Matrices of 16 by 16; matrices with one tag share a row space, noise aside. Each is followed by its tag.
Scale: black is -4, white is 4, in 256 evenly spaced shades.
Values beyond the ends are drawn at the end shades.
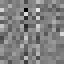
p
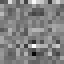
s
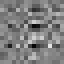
s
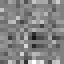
s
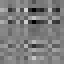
s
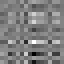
s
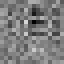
s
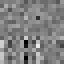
p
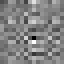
s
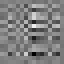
s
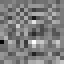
s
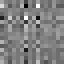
p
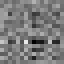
s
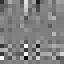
p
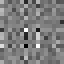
p
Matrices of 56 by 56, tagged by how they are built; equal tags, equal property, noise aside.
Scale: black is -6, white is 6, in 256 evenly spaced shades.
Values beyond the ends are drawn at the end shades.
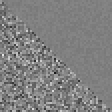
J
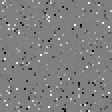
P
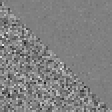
J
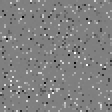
P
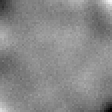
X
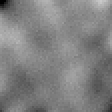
X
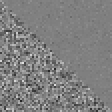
J
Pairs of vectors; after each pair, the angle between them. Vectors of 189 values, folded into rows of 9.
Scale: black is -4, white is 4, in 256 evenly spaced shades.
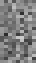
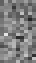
nearly opposite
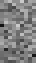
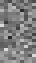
nearly opposite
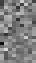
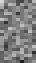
partly opposed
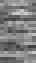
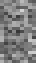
partly aligned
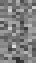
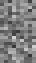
partly opposed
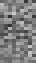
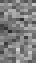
partly aligned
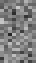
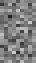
orthogonal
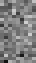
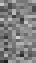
nearly parallel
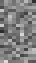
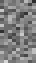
nearly parallel
